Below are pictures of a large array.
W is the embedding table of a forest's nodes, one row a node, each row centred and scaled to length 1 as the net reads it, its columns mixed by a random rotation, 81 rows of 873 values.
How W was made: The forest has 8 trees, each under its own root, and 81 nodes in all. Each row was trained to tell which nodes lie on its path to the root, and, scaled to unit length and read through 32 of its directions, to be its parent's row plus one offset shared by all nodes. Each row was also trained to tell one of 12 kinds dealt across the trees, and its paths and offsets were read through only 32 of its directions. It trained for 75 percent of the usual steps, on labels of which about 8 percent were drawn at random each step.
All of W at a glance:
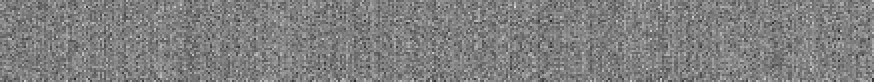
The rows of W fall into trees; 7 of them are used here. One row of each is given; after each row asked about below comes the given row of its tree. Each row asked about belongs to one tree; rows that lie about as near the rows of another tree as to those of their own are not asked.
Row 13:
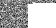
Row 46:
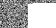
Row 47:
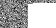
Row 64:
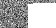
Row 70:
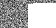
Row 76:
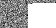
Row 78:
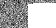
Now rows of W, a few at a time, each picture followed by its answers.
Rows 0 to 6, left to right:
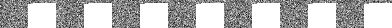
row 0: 13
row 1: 78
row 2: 76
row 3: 70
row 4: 78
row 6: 76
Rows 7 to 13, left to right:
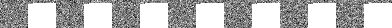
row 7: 76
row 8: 78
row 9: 47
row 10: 13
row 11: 64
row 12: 64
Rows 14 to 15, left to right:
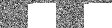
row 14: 70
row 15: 47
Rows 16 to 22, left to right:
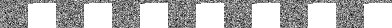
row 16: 76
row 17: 70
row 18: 78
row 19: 70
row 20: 64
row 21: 47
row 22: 78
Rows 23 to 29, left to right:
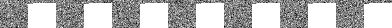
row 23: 46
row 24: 46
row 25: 46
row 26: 70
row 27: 64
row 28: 76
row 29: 70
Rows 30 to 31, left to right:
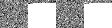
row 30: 46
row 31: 47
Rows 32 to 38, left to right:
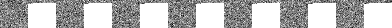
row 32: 78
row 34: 64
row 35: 78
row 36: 64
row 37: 64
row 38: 46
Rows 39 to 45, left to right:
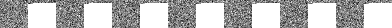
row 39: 46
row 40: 70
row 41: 78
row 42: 64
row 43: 76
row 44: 47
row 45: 70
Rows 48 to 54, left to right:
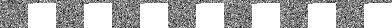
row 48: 78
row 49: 64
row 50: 13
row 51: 70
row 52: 46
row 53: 46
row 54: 13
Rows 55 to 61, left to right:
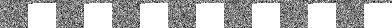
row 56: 76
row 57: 76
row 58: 70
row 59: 76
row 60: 46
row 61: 76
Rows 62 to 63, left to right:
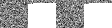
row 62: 47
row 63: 13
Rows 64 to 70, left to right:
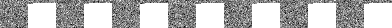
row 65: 76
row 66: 46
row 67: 46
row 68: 13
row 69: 76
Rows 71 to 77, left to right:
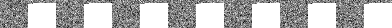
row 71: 78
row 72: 46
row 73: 46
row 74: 13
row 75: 76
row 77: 64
